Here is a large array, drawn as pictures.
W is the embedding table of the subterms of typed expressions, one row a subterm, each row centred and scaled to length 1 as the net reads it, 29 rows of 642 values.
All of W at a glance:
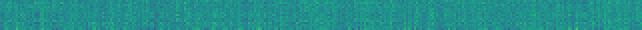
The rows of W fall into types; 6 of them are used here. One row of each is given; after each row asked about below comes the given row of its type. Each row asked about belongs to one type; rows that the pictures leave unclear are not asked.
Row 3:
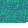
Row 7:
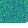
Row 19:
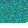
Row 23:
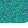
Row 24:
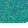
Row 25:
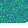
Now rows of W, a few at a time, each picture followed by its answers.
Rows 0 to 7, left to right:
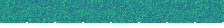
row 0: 24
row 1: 19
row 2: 24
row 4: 3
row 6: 3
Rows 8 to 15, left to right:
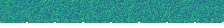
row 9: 25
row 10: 7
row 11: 24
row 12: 23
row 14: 25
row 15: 19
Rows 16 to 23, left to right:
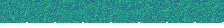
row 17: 23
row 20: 3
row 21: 24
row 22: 23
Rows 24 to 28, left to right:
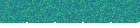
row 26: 3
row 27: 23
